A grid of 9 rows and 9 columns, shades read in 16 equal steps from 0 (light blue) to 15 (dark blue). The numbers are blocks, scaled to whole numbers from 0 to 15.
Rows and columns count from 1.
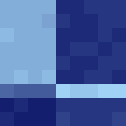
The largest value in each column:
15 15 15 15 14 14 14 14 14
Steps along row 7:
up same same down up same down same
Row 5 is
3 3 3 3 13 14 14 13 13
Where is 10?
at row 7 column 2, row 7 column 3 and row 7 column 4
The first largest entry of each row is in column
5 6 5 5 6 5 2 1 2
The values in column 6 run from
1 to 14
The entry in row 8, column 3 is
15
